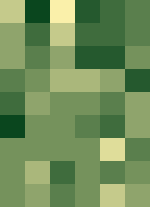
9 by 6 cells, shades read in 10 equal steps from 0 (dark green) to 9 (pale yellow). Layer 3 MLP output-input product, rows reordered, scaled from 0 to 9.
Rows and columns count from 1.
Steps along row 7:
same same same up down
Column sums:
34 33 44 29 33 33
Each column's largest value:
7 6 9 6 8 5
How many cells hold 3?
9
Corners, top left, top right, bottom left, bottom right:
7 3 4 5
